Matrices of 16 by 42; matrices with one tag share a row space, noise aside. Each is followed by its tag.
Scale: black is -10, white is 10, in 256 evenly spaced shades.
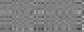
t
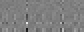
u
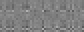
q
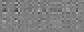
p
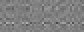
q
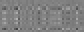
p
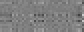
t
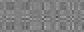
q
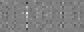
u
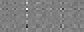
u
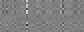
u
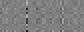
u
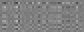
p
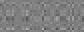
q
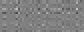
p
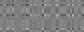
q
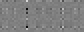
u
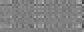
t
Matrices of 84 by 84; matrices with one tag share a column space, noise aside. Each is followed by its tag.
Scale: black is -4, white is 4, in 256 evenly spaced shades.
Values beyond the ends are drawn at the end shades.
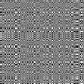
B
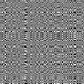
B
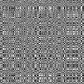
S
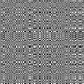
B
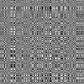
S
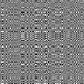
B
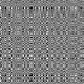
S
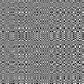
B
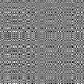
B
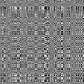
S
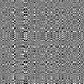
B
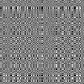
S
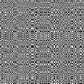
B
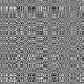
S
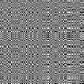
B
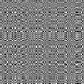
B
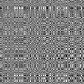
S
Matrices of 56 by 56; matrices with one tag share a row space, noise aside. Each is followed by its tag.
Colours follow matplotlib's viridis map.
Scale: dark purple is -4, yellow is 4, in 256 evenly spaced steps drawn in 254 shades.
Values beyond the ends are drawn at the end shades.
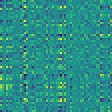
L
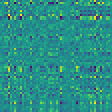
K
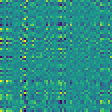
L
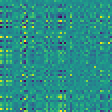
L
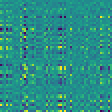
L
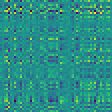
K
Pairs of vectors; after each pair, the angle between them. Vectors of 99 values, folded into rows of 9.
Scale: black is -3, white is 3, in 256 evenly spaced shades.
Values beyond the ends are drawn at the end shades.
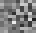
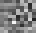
nearly parallel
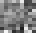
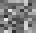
partly aligned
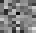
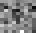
partly opposed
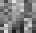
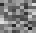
orthogonal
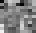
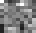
nearly opposite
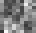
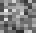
partly opposed
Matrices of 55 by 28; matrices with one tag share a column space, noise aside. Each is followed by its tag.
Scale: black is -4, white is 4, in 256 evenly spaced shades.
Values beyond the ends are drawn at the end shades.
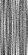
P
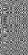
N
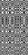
N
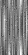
P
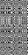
N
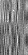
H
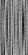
P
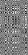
N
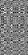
N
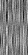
H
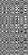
N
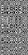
N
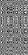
N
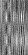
H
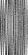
P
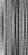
P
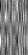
H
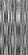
H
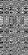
N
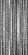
P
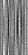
P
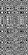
N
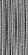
P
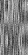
H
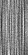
P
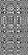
N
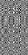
N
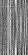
P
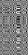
N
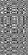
N
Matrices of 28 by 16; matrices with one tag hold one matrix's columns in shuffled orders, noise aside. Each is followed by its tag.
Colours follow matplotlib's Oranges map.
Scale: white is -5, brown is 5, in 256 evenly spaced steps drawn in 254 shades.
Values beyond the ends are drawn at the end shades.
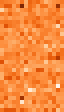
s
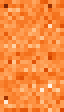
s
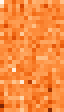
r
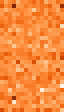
s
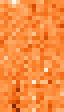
r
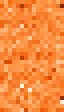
s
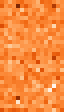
s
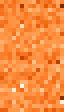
s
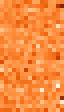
s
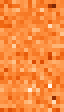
s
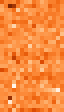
s
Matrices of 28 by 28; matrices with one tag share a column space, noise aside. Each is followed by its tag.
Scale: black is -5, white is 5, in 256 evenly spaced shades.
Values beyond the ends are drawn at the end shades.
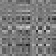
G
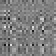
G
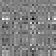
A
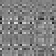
A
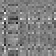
A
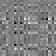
A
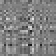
G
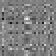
A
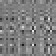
G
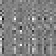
G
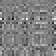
A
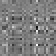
G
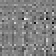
A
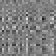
G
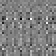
A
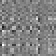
G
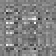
A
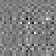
A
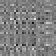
A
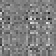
A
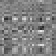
G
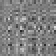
G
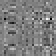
A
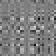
G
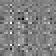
A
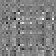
A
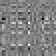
A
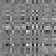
G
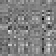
G
